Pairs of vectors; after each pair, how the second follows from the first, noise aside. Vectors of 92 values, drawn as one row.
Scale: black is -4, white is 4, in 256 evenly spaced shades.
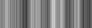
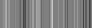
partly zeroed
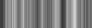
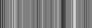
partly zeroed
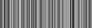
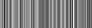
sign-scrambled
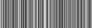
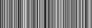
negated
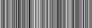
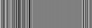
partly zeroed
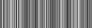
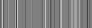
partly zeroed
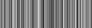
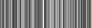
negated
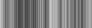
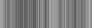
shrunk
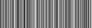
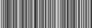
reversed
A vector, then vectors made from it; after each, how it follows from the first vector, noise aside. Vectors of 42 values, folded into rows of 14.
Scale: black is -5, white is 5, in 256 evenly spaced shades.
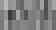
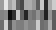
scaled up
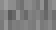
shrunk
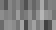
wrapped around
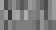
sign-scrambled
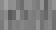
shrunk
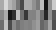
scaled up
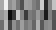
scaled up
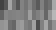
wrapped around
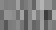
wrapped around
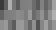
wrapped around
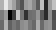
scaled up
